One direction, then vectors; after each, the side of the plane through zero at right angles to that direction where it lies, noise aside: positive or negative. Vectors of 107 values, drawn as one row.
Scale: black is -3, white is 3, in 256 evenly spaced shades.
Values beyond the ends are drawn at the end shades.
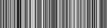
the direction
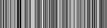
positive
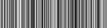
negative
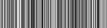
negative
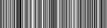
positive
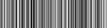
negative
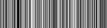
positive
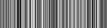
positive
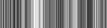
positive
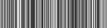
negative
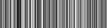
positive
